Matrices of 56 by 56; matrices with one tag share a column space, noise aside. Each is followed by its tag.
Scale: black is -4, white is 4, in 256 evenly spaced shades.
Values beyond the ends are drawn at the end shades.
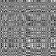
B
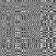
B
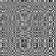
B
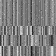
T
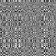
B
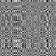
B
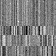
T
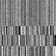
T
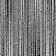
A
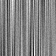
A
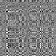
B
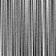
A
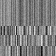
T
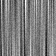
A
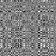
B
